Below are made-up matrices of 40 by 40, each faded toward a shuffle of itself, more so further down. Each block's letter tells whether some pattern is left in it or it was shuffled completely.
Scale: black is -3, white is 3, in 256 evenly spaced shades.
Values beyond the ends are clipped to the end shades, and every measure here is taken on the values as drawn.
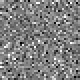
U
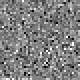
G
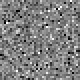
G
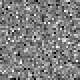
G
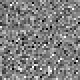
U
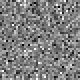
U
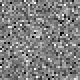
G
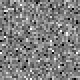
G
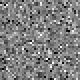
U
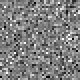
G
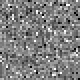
U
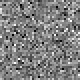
G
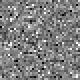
U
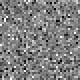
U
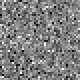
G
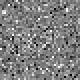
U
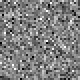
U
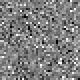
U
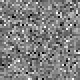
U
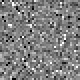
U
